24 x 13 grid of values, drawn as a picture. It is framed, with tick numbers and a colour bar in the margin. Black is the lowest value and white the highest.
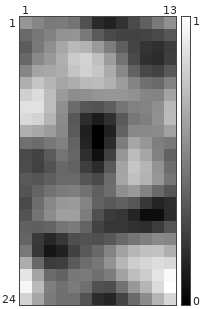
Slope: none. Grain: blotchy. Lone odd cells: none. Ninth with the lowest average: centre. Average level on the scale: 50%. Histogram: bell-shaped.
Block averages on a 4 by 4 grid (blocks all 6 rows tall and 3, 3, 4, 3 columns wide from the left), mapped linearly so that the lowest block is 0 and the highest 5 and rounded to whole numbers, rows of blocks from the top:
3410 / 4113 / 1210 / 2025
